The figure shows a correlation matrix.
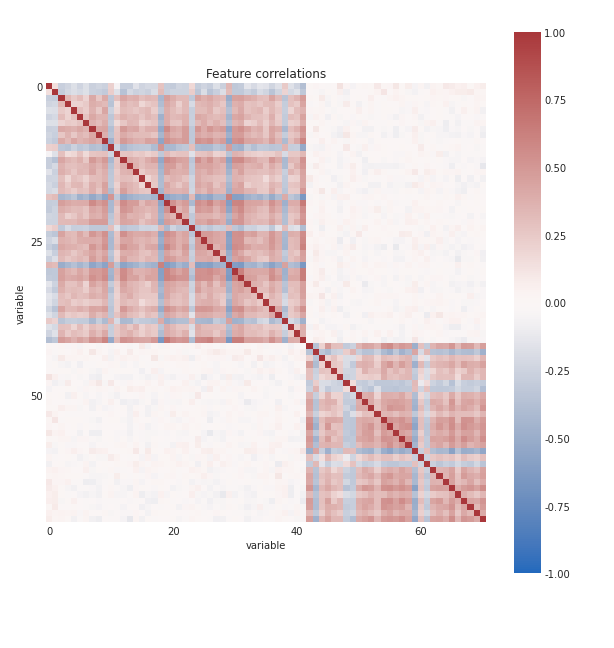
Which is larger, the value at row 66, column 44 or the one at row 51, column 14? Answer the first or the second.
the first
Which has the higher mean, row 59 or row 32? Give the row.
32
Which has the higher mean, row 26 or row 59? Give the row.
26
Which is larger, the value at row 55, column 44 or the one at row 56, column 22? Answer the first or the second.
the first
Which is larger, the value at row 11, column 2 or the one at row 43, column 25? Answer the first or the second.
the first
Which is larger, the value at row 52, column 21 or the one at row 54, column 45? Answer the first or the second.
the second
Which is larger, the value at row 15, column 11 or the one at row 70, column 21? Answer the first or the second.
the first
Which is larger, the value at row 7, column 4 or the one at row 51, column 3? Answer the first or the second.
the first
